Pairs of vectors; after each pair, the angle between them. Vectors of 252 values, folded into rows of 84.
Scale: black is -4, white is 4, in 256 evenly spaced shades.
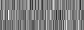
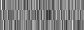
partly opposed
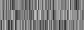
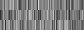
partly opposed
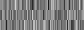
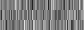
nearly parallel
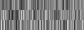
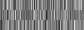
partly opposed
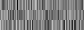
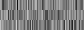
nearly parallel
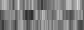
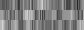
nearly opposite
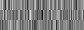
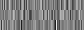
partly opposed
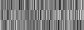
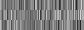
nearly parallel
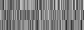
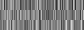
nearly opposite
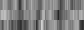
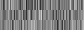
orthogonal
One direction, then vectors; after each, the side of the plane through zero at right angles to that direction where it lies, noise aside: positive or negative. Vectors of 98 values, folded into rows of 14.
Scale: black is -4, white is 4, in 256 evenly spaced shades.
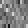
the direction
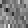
negative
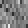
negative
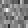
positive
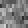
negative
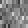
positive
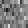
negative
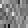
positive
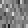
positive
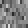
negative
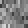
negative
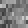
positive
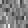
negative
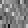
positive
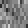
negative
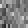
positive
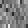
negative
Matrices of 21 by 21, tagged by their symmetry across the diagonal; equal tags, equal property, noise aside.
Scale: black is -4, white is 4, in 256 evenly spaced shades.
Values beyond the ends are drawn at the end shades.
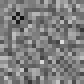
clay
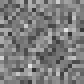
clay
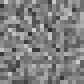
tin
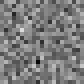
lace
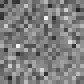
clay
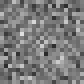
clay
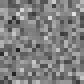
tin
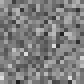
lace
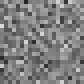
tin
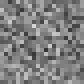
tin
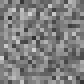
lace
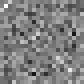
clay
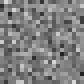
tin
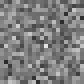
lace
